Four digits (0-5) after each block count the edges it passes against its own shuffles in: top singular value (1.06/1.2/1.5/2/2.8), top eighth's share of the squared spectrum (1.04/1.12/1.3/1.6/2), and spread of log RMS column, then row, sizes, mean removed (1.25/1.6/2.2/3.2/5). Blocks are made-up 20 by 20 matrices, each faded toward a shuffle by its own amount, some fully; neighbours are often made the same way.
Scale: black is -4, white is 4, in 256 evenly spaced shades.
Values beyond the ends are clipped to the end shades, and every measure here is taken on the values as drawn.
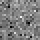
0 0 0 0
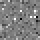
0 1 0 0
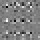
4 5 2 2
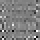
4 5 2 2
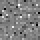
0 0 0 0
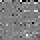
3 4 1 2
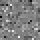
0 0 0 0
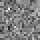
0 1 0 0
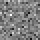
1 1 1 0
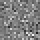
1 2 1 0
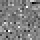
0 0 0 0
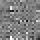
3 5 1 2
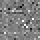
0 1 0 0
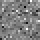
2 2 0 0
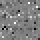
0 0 0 0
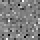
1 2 0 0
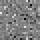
1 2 0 0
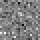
2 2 0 0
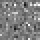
3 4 1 1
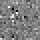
2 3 1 0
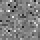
1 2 0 0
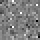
1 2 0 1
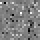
1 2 1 0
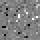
0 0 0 0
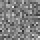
1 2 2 1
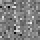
1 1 1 0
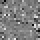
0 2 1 0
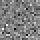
0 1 0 0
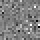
1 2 0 0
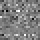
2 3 0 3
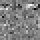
2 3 0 2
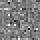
0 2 0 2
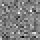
0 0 0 1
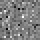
1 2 0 0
